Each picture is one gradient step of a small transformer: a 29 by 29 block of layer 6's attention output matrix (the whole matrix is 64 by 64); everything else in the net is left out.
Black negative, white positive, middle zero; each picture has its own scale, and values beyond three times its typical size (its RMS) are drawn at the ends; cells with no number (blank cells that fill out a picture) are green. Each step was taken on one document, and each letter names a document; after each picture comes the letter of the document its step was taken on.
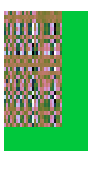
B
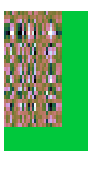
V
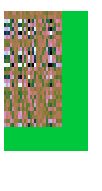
V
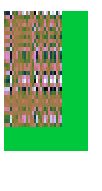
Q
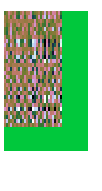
B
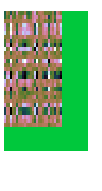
Q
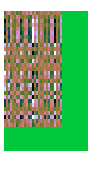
B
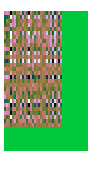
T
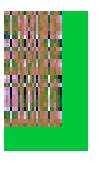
Q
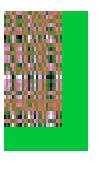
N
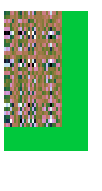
V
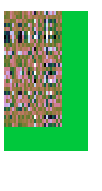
V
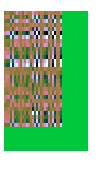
T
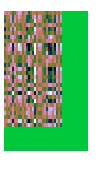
N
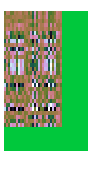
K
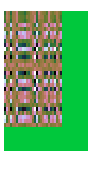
Q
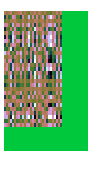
N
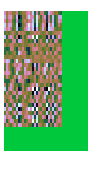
K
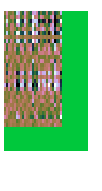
B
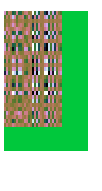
K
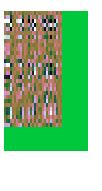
V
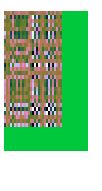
K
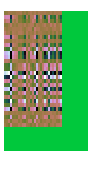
Q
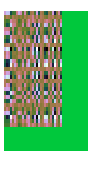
T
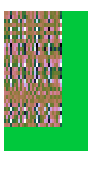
Q
